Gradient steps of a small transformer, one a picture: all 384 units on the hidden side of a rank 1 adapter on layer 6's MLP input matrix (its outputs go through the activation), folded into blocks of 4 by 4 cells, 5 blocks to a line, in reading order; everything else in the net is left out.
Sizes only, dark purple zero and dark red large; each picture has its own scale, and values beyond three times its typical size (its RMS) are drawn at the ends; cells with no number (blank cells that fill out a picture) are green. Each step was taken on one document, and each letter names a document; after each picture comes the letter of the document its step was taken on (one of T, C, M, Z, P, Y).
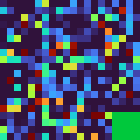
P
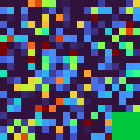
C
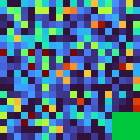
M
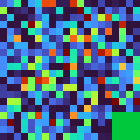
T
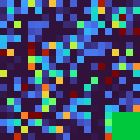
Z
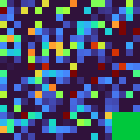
Z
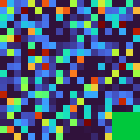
Z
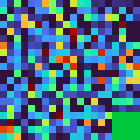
T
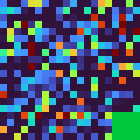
Z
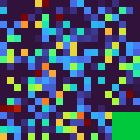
P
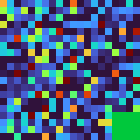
M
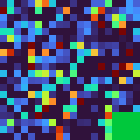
Z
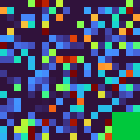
C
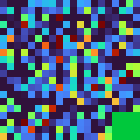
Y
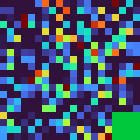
Y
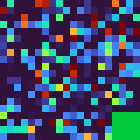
Y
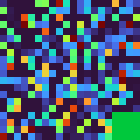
Y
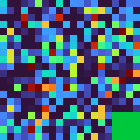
Y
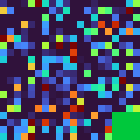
C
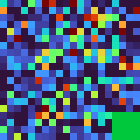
T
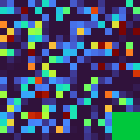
Z
